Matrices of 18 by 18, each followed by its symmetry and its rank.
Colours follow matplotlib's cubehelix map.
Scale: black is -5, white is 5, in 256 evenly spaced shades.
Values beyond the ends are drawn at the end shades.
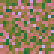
neither, full rank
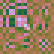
symmetric, rank three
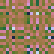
antisymmetric, rank two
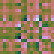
antisymmetric, rank two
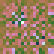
symmetric, rank three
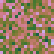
neither, full rank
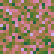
neither, full rank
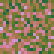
neither, full rank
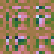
antisymmetric, rank two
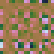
antisymmetric, rank two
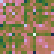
symmetric, rank three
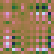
antisymmetric, rank two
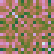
symmetric, rank three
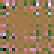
antisymmetric, rank two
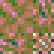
symmetric, rank three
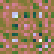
symmetric, rank three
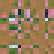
antisymmetric, rank two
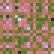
symmetric, rank three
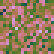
neither, full rank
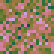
neither, full rank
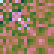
symmetric, rank three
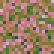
neither, full rank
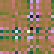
antisymmetric, rank two
